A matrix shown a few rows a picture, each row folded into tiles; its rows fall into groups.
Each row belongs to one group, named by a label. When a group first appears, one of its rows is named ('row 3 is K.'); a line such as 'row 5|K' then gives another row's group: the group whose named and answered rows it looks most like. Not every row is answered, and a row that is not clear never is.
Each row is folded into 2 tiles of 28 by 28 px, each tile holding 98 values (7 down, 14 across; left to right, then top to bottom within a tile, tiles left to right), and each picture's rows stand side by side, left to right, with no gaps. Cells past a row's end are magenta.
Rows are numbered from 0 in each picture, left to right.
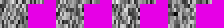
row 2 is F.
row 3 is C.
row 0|F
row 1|F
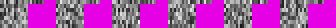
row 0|C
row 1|F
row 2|F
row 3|F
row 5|C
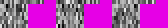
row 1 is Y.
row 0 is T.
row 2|T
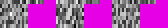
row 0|F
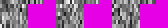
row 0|Y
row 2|F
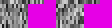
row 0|Y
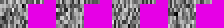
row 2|F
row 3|C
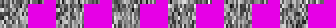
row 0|C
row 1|C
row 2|Y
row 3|T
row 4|T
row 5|F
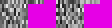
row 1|C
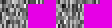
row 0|Y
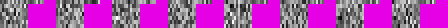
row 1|C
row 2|C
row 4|T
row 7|T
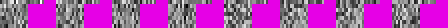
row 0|T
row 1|F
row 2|Y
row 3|T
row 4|C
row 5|C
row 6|C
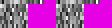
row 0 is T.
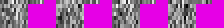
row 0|Y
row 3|T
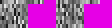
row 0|T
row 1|C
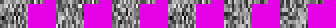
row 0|T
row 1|Y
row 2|Y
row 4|C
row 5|C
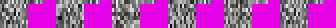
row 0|Y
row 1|T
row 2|C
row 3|Y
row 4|C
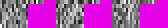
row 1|F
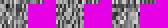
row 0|T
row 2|C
